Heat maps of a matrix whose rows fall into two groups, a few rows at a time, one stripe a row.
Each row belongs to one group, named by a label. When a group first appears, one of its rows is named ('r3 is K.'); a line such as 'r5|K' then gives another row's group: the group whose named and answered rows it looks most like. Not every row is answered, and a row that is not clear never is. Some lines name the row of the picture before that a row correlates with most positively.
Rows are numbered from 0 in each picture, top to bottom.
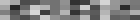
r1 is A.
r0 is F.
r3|A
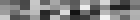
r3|F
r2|F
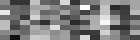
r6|F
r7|A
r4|F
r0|F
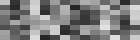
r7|F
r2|F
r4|F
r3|F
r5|A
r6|A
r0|A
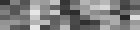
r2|A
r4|F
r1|A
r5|F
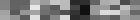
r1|F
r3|F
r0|F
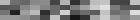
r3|F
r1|A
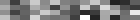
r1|A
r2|F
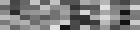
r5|A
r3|F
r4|F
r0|A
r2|A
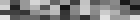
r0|A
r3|F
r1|A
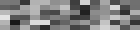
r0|A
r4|A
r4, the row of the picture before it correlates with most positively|0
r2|F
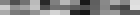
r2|F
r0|F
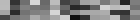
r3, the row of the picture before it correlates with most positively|2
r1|F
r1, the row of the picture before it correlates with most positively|2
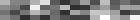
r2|A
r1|F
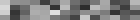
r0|F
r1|F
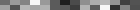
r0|A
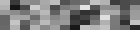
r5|A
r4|F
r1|A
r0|A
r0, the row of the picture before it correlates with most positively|1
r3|F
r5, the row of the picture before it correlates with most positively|0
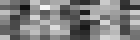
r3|A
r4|F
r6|F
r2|F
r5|F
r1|A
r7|F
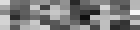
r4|F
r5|A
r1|F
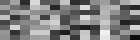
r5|F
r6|A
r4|A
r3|A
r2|F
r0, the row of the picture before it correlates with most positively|1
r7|A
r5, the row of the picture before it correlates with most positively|2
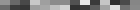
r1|F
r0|A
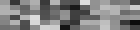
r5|A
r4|A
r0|A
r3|F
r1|F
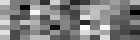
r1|A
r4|F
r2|A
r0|F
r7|A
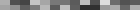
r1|F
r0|A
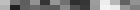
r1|F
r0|F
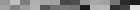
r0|A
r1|F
